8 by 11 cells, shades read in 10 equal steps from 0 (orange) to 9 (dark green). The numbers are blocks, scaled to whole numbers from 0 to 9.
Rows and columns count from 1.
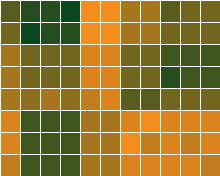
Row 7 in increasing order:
0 1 1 1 2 2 3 3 7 7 7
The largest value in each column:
6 9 8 9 3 3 6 6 8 7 7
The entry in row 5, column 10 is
5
